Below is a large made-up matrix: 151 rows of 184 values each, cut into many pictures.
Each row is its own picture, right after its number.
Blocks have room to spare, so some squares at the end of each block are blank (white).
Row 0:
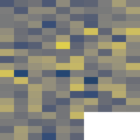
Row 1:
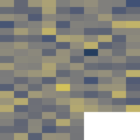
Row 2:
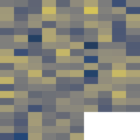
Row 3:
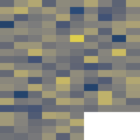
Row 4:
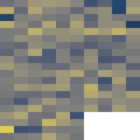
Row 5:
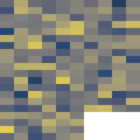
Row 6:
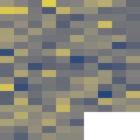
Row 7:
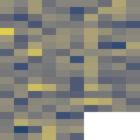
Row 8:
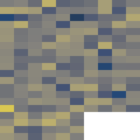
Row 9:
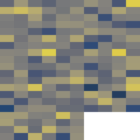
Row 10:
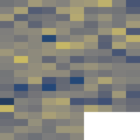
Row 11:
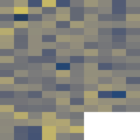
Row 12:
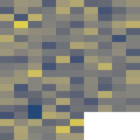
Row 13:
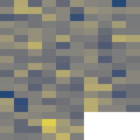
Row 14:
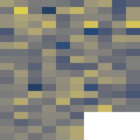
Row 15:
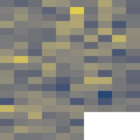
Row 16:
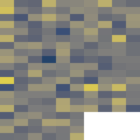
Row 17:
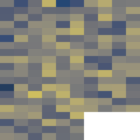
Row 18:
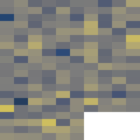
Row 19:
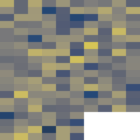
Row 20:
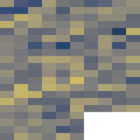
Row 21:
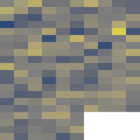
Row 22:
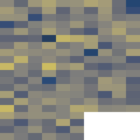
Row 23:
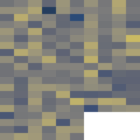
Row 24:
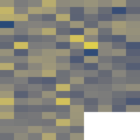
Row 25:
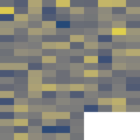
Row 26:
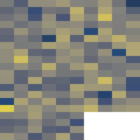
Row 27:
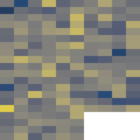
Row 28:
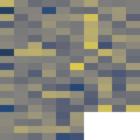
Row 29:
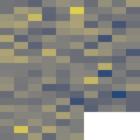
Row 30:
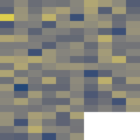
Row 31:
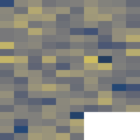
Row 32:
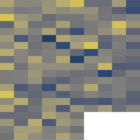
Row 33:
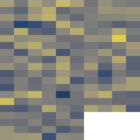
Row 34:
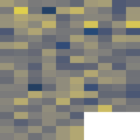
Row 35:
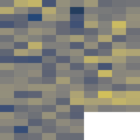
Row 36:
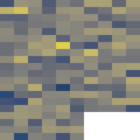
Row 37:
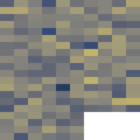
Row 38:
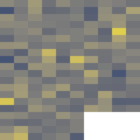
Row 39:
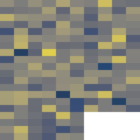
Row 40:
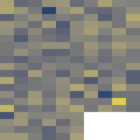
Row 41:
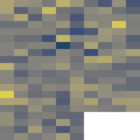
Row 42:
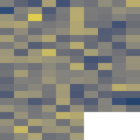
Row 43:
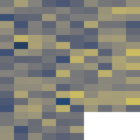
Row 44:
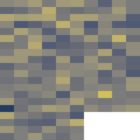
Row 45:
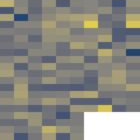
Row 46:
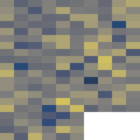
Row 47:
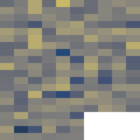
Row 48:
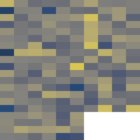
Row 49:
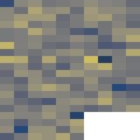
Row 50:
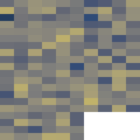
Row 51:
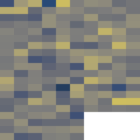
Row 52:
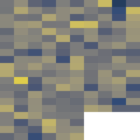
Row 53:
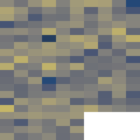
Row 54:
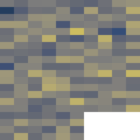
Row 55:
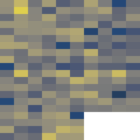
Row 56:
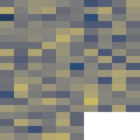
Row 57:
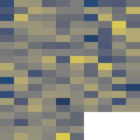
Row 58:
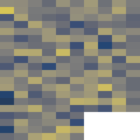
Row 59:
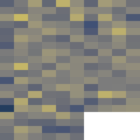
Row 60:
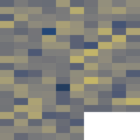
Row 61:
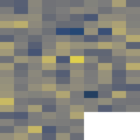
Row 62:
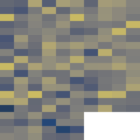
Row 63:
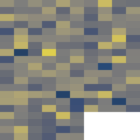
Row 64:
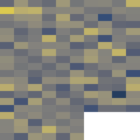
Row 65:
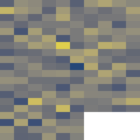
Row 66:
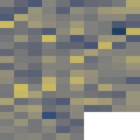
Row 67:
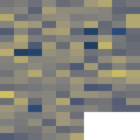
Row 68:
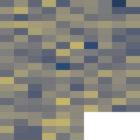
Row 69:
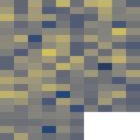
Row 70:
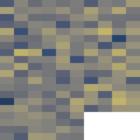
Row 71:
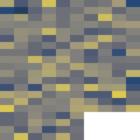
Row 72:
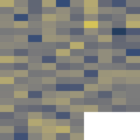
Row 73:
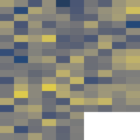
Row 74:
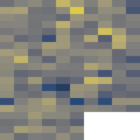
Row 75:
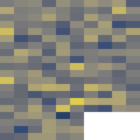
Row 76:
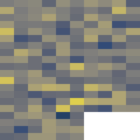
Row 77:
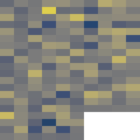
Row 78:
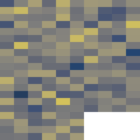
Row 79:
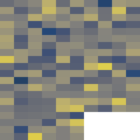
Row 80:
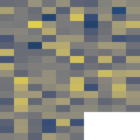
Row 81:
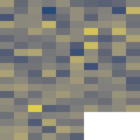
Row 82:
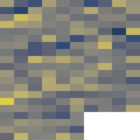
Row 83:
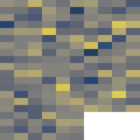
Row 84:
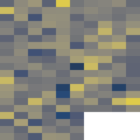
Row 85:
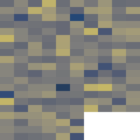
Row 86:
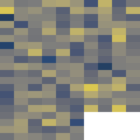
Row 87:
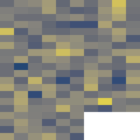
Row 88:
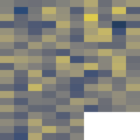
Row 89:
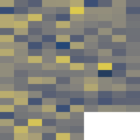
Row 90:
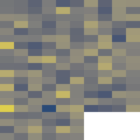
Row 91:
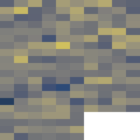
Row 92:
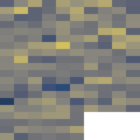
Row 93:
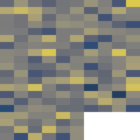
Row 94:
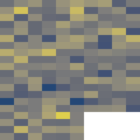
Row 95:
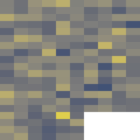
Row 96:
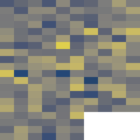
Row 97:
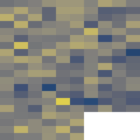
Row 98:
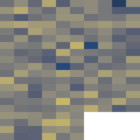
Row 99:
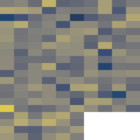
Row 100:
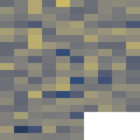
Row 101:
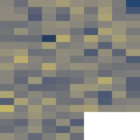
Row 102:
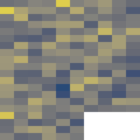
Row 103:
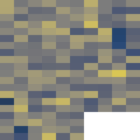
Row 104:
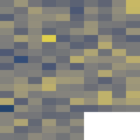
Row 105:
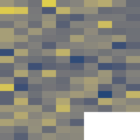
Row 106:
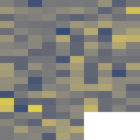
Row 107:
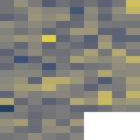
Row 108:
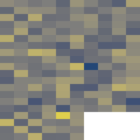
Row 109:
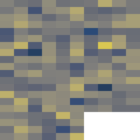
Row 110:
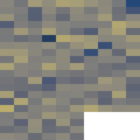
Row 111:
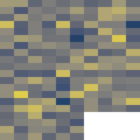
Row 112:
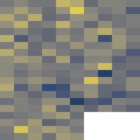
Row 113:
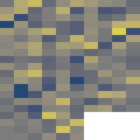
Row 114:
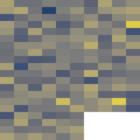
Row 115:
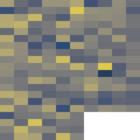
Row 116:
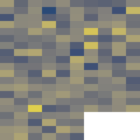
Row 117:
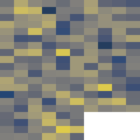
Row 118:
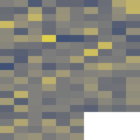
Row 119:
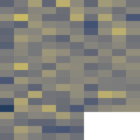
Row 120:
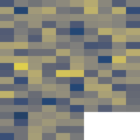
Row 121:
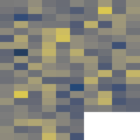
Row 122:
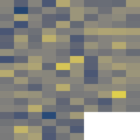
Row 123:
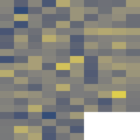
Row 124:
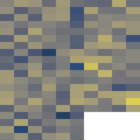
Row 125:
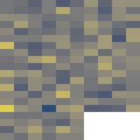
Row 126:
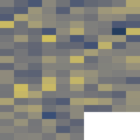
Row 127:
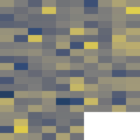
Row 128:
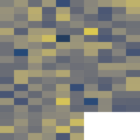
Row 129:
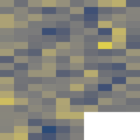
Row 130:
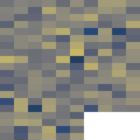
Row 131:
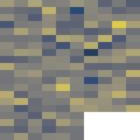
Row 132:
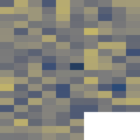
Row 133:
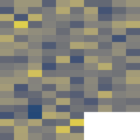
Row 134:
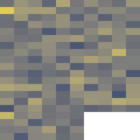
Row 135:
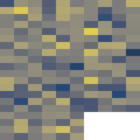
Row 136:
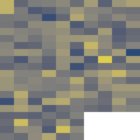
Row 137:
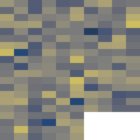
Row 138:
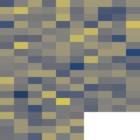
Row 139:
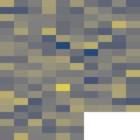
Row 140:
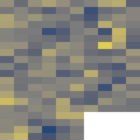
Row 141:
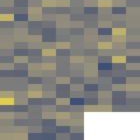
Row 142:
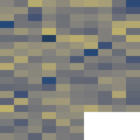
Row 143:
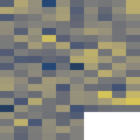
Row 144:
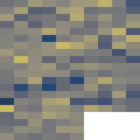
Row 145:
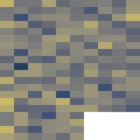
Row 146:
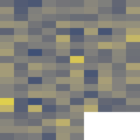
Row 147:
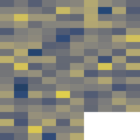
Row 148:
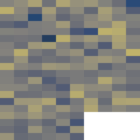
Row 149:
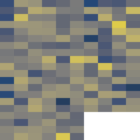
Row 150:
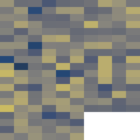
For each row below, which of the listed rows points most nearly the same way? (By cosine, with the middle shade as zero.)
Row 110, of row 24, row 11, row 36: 24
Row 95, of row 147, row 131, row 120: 120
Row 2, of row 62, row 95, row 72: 72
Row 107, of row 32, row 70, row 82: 82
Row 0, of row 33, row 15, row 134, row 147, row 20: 20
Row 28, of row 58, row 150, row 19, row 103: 19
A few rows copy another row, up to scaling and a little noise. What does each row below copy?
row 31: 49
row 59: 119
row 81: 116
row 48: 28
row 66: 126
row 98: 68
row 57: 149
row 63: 39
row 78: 138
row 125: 90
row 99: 8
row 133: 12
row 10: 144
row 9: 93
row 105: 6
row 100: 47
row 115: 89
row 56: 50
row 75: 76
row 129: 140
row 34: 14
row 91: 92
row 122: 123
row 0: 96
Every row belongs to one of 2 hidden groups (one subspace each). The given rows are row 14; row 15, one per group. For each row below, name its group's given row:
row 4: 14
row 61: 14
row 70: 14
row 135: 15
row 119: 14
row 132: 15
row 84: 15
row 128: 15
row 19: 14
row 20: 15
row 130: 14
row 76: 14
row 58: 14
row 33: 14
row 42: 15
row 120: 14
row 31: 14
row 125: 14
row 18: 14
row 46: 14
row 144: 15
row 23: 14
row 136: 14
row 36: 15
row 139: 15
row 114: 14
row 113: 15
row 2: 14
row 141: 14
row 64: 15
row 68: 14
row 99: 14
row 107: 15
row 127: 14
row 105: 14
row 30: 14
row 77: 14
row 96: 14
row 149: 14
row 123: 14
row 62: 14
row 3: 15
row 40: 14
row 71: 15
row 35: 15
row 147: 14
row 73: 15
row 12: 15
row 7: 14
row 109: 14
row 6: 14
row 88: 14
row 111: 15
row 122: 14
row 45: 14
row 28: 14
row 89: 15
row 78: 15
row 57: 14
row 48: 14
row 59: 14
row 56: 14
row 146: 14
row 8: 14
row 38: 14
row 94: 15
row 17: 15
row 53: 15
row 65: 15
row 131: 15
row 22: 15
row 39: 14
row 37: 15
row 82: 15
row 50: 14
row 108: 15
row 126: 15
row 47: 14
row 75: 14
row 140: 14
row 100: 14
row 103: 14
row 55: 14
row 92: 15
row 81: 14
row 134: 15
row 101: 15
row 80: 14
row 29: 15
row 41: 15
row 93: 15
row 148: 15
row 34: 14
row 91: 15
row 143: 15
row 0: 14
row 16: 14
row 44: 14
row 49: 14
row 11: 14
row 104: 15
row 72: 14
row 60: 15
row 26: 15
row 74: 15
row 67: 14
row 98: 14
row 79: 14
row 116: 14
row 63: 14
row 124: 15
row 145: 14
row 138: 15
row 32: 15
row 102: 15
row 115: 15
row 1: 15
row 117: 14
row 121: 14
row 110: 15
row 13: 14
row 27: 15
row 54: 15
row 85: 14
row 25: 14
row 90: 14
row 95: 14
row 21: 15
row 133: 15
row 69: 14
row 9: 15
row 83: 15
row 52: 14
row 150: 14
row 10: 15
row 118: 15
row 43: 15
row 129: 14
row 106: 14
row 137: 14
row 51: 15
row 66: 15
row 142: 15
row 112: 15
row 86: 14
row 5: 14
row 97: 15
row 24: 15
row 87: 14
